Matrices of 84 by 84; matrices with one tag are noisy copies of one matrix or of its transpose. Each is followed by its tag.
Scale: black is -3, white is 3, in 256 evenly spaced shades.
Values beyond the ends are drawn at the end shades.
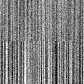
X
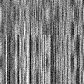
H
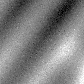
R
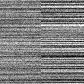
X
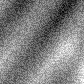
R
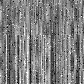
H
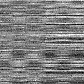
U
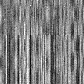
H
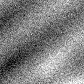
R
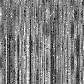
H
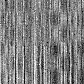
U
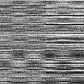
U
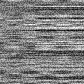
H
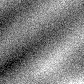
R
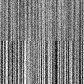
X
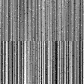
X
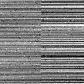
X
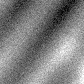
R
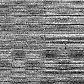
U
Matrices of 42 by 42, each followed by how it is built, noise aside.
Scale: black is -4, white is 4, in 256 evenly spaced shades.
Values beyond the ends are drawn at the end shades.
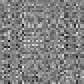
low rank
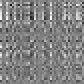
low rank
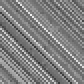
Toeplitz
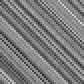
Toeplitz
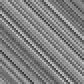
Toeplitz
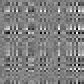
low rank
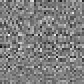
low rank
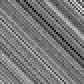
Toeplitz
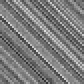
Toeplitz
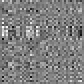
low rank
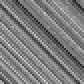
Toeplitz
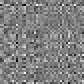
low rank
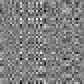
low rank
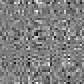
low rank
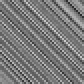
Toeplitz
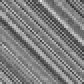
Toeplitz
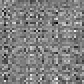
low rank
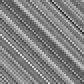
Toeplitz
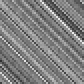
Toeplitz
